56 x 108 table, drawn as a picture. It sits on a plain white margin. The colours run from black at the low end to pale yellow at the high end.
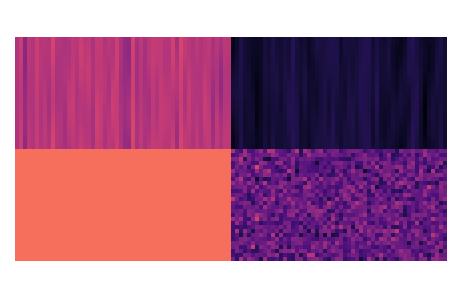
It is made of 2 by 2 panels. Panel 1,1: middling, streaked downward, faint in contrast. Panel 1,2: very low, streaked downward, faint in contrast. Panel 2,1: high, flat. Panel 2,2: low, fine-grained.
